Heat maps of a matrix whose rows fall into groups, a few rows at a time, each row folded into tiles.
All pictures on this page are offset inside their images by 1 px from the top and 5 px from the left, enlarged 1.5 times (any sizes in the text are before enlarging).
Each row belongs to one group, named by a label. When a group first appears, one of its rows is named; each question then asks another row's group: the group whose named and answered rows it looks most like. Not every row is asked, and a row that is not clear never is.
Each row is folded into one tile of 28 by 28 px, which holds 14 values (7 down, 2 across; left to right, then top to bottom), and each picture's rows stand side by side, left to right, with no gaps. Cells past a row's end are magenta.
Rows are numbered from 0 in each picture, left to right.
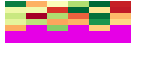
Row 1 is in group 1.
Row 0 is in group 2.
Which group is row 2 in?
2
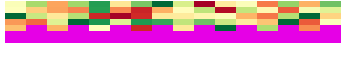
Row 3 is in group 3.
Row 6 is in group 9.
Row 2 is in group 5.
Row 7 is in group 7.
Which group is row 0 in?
7
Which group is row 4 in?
2
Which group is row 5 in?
1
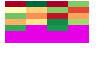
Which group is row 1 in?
9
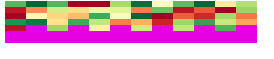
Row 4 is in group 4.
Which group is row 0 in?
3
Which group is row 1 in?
2
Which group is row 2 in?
7
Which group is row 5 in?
1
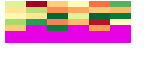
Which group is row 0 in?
2
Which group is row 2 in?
7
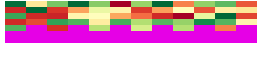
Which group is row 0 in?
1
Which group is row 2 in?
2
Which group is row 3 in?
4
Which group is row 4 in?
9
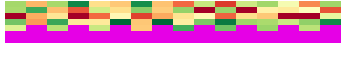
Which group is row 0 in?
5
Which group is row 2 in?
9
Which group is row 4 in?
9
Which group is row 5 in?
9
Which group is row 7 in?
9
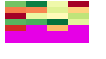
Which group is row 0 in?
3
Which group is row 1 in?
2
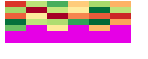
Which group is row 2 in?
5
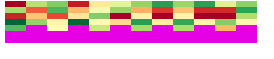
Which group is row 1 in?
2
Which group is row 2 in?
1
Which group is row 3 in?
4
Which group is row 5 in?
3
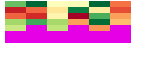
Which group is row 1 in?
1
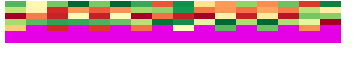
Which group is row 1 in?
3
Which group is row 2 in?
3
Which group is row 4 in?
5
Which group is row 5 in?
4
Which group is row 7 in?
7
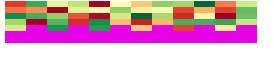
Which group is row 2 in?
9
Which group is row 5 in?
3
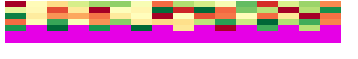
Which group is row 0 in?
7
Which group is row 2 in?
4
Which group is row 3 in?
1
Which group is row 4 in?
1
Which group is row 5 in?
3
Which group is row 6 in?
9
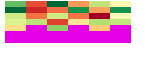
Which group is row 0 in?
2
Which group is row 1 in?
1
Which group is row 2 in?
3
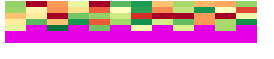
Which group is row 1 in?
9
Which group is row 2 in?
7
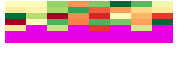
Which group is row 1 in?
5
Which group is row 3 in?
4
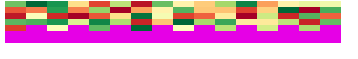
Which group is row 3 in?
7
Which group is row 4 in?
5
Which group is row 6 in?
1
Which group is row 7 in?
1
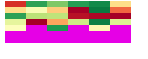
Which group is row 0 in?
7
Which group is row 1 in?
4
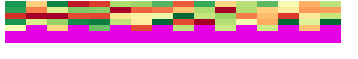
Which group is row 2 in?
9
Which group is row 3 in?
3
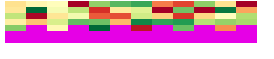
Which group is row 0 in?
1
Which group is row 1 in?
2
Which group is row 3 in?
2
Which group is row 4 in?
9
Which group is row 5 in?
2
